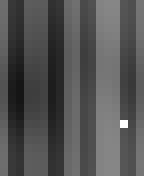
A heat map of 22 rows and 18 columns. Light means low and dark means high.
Ninth with the lowest average: bottom right. Roughest part: bottom right. Lone odd cells: 1, lower than its neighbours. Stripes: upright, repeating 4 times. Average level on the scale: 70%. Ninth with the highest average: middle left.
